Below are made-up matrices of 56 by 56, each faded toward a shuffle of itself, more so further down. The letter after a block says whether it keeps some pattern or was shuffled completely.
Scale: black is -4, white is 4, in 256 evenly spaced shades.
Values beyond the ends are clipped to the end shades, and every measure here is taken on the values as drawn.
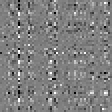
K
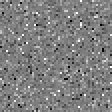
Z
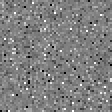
Z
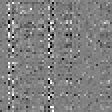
K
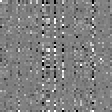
K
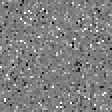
Z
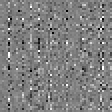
K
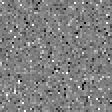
Z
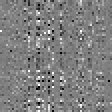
K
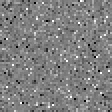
Z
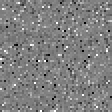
Z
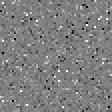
Z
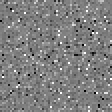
Z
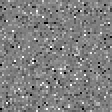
Z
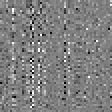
K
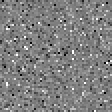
Z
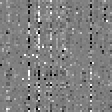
K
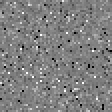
Z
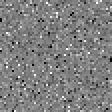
Z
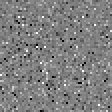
Z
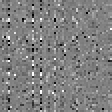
K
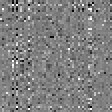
K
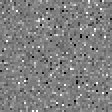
Z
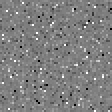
Z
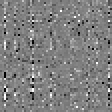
K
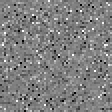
Z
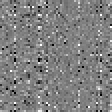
K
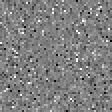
Z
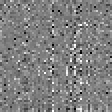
K
